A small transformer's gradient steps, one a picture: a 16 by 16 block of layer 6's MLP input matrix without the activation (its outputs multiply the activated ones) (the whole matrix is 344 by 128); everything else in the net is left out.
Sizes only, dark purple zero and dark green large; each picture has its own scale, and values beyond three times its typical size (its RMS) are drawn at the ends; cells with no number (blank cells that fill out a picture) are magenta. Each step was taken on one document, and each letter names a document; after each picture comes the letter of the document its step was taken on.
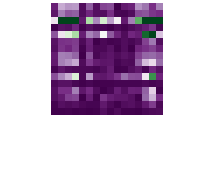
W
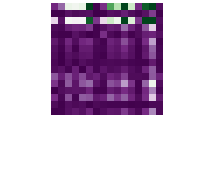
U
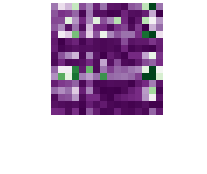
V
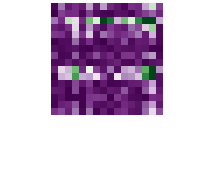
V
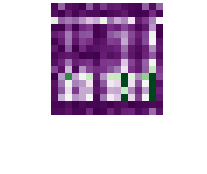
U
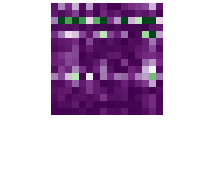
W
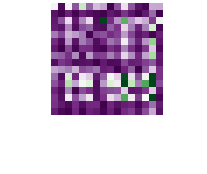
U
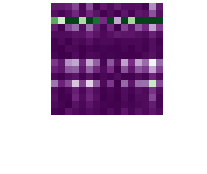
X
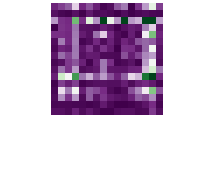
W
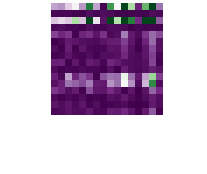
U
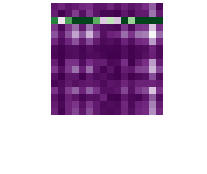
X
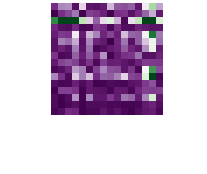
V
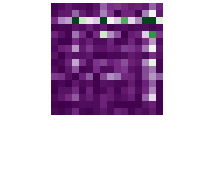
W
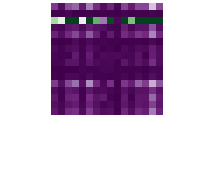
X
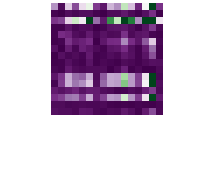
U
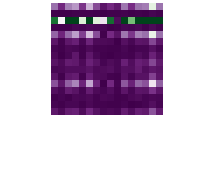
X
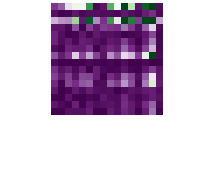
U
